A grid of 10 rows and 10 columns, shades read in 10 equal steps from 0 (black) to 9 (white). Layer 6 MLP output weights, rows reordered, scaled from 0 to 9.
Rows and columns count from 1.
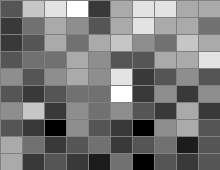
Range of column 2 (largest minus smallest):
5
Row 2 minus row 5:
-3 1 1 -1 -2 -2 6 3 1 1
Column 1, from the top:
3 2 2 3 5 3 5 3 6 6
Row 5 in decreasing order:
8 6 5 5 5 5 3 3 3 2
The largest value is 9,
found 2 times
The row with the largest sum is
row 1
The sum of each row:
63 50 50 48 45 39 41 29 32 26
